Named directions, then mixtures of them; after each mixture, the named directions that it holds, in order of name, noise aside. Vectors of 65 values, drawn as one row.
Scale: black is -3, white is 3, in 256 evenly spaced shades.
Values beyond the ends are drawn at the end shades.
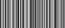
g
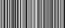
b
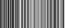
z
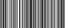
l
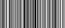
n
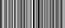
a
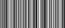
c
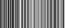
z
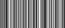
c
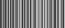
g, l, z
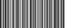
g, l, z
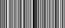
a, c, n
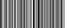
a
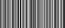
b, g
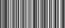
c, g, z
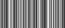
c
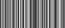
c, g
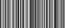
g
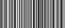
a, g, l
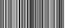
b, c, l
